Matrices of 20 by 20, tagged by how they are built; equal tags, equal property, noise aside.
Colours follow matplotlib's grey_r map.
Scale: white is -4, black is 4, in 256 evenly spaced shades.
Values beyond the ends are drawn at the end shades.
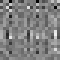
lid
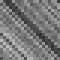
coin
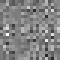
lid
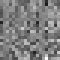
lid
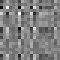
lid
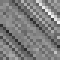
coin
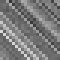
coin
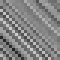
coin
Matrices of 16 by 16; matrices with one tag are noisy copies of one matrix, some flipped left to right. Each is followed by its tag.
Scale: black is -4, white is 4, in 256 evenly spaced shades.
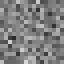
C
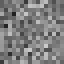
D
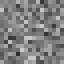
C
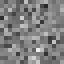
C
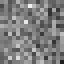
D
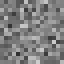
C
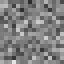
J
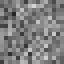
D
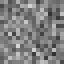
D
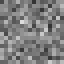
J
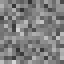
J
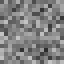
J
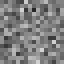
C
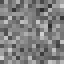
J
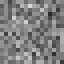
D
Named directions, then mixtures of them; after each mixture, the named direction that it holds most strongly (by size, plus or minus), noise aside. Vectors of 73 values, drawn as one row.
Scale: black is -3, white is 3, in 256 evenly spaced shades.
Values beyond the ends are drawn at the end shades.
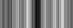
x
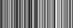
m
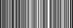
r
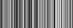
m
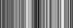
x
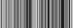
r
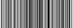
r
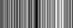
m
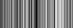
m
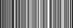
r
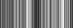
x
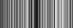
m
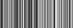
m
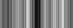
x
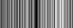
m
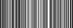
r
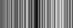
m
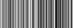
m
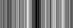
x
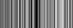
m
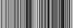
r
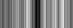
x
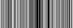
r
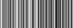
m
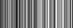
m
